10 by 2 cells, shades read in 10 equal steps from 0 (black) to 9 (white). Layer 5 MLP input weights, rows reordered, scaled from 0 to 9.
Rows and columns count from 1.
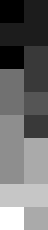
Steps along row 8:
up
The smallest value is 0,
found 2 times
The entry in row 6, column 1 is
5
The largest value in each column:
9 7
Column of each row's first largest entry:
2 1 2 1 1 1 2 2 1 1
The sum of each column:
40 36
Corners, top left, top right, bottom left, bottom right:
0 1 9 6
